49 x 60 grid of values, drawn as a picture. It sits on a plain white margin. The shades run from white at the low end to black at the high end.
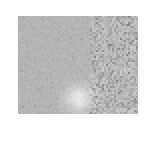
Histogram: heavy tails on both sides. Average level on the scale: 30%. Dips: one, in the bottom middle. Seam: vertical, 60% of the way across, the left part calmer. Stripes: none. Ninth with the lowest average: bottom middle.
